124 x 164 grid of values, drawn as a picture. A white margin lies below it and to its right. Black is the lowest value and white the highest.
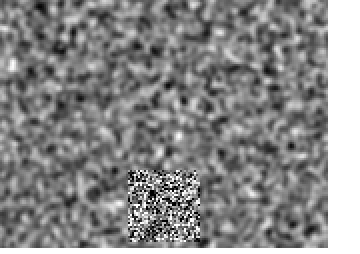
Stripes: none. Roughest part: bottom middle. Odd patch: rougher, in the bottom middle. Grain: blotchy. Slope: none. Average level on the scale: 50%.
